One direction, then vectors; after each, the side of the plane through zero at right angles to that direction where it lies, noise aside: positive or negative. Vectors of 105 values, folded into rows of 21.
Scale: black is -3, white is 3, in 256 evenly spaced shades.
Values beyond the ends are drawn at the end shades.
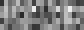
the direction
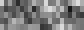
negative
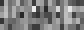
positive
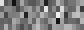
negative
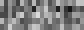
negative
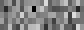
negative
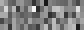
positive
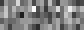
positive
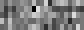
negative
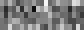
negative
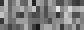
positive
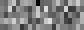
negative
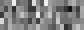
negative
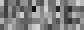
negative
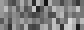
positive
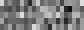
negative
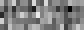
negative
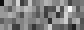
positive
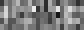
positive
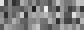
negative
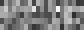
positive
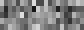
negative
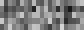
negative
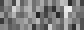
positive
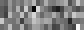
negative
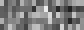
negative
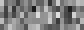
negative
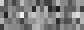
negative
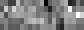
positive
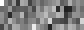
negative
